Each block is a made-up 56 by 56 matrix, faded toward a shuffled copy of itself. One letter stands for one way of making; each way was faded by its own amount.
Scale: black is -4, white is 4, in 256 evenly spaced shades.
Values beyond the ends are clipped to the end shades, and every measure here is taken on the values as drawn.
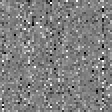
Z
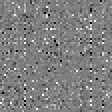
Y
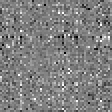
Y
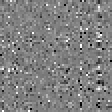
Y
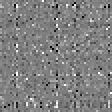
Y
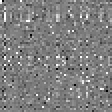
Y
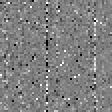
Z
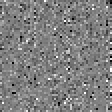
Z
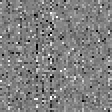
Z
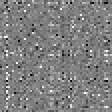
Y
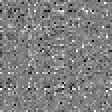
Y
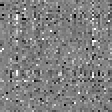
Y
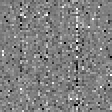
Z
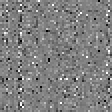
Y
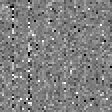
Z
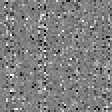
Z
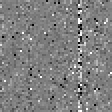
Z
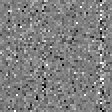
Z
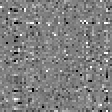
Y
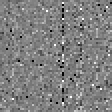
Z
